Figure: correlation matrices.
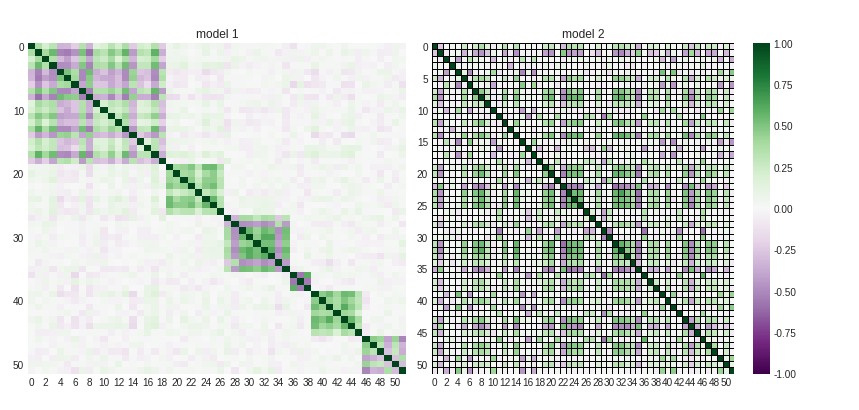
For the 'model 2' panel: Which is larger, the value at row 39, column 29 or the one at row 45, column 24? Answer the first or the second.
the second
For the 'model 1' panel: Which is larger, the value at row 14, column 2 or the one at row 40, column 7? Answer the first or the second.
the second
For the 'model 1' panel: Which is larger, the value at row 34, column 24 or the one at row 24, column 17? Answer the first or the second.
the second
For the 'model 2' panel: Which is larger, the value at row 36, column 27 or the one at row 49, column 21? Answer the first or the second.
the first
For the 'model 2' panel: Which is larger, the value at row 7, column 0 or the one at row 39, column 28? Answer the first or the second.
the first
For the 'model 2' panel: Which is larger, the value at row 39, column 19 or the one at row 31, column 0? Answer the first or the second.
the second
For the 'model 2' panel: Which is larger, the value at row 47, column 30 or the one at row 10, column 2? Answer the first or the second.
the first
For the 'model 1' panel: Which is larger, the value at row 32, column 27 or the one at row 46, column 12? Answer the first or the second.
the first
